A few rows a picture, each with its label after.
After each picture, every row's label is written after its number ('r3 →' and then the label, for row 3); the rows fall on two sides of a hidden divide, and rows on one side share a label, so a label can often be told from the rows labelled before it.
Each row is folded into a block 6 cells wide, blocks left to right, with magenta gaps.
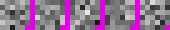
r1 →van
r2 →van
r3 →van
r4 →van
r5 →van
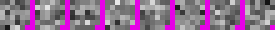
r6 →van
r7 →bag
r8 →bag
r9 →van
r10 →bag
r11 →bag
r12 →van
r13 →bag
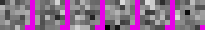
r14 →van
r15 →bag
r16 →bag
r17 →van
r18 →bag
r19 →van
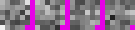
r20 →van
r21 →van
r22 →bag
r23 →van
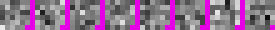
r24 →bag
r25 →van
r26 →van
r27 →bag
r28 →bag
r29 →bag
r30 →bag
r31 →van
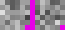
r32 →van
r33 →bag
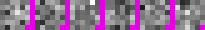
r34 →van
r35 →bag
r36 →van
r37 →van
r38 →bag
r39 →van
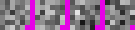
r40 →bag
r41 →van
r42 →van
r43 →van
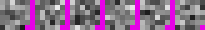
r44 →bag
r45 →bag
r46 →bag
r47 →bag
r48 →bag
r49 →van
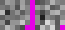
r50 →bag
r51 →bag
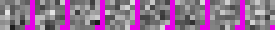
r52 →van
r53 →van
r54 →van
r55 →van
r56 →bag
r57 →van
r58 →van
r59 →van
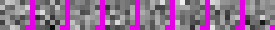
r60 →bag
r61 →van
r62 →van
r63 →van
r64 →van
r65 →van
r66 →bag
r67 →van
